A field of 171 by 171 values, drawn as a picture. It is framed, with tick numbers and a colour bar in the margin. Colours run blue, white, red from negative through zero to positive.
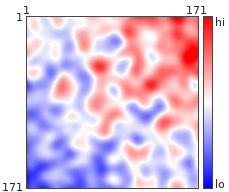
Ninth with the highest average: top right. Odd rows or columns: none. Mirror symmetry: none. Lone odd cells: none. Grain: smooth. Slope: up to the top right. Ninth with the lowest average: bottom left.
